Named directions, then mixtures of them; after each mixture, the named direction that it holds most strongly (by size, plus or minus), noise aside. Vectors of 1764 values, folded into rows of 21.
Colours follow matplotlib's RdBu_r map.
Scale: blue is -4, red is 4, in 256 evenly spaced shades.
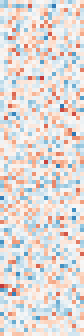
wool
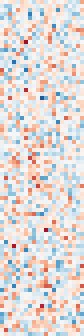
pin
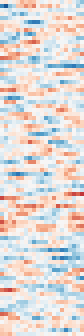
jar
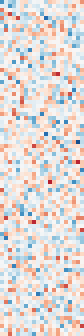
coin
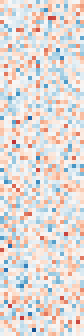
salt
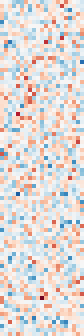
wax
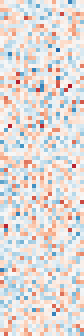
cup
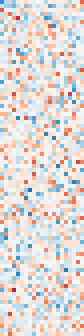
coin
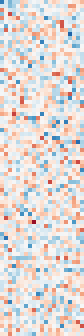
coin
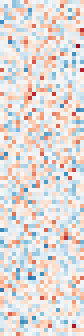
wax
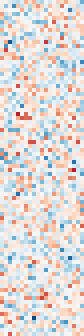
wax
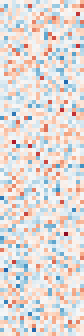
salt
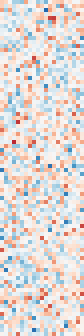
salt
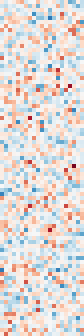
cup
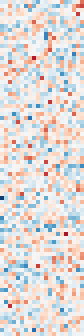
salt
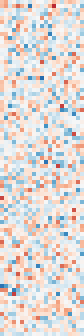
wool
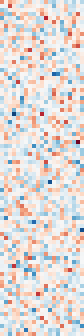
coin
